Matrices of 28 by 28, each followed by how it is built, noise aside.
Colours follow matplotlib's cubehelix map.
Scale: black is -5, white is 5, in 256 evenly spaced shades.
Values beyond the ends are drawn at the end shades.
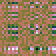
low rank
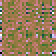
low rank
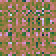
low rank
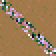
banded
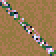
banded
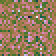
low rank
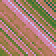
Toeplitz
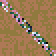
banded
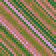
Toeplitz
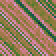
Toeplitz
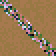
banded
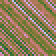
Toeplitz
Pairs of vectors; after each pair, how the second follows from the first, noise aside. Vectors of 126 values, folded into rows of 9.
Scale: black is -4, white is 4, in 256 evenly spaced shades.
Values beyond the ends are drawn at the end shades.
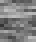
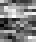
scaled up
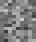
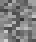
negated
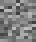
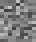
negated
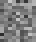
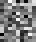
scaled up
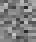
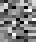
scaled up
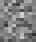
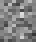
copied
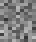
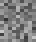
copied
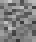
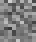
sign-scrambled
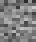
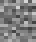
negated
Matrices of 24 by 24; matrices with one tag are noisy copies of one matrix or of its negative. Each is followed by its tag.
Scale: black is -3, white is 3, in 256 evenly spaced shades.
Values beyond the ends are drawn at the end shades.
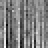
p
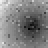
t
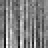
p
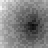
t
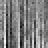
p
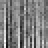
p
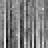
p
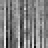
p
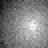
t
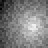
t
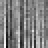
p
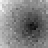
t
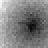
t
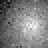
t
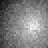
t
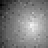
t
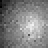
t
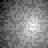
t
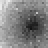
t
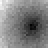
t
